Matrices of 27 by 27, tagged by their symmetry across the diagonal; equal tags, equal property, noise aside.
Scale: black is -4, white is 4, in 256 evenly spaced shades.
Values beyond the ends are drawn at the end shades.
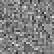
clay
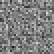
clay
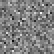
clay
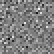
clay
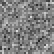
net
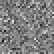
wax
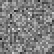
net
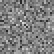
net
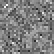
net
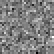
clay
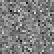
wax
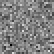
wax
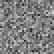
wax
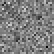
net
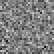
wax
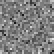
net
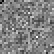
net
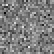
wax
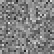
wax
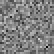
net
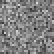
wax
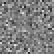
clay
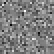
clay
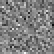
clay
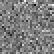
wax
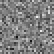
clay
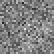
net
